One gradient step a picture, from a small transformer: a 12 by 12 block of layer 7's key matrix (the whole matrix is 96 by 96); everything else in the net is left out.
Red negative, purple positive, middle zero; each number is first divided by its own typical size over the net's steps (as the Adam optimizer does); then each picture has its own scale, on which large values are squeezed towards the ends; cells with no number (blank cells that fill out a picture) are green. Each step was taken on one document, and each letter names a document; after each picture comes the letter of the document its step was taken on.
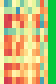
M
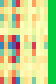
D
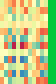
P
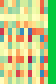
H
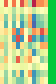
M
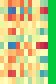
D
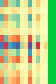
D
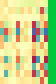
H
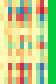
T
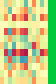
P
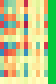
P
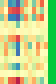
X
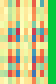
H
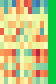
H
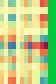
X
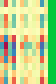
D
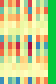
D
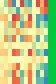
M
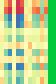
T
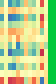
X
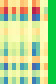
M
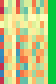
H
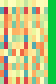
P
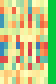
T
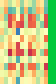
T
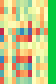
H
